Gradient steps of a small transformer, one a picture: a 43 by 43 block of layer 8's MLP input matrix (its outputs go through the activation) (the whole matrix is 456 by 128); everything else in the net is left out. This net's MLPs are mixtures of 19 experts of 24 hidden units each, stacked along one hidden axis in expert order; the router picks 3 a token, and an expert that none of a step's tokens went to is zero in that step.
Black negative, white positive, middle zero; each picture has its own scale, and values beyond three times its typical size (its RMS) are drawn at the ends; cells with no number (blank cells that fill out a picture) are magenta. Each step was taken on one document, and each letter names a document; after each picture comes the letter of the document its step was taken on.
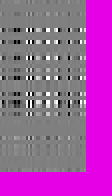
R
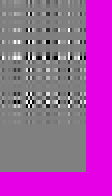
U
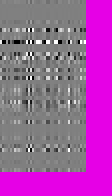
R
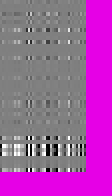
U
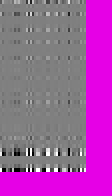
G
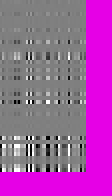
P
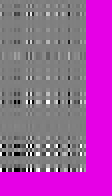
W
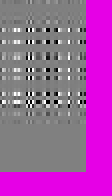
U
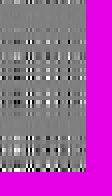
P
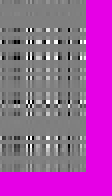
R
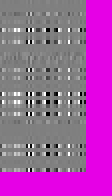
U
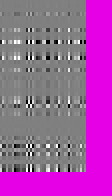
W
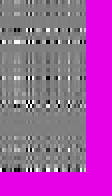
W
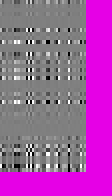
W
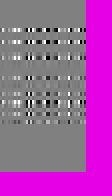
U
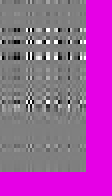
R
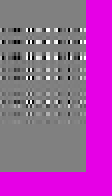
R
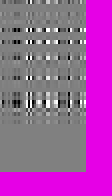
U
